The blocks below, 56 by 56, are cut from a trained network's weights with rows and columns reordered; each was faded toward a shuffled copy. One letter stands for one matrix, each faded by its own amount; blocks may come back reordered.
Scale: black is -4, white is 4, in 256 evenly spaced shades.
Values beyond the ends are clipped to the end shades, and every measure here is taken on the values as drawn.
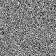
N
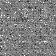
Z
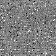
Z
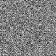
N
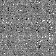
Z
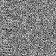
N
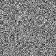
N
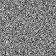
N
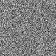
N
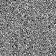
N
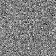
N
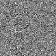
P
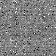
Z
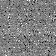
Z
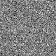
N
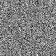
N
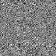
P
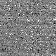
Z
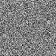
N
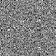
P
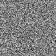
N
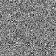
P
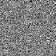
P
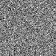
N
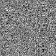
P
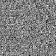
P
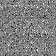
Z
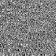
P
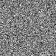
N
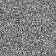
P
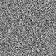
N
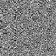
P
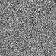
N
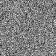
N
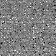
Z
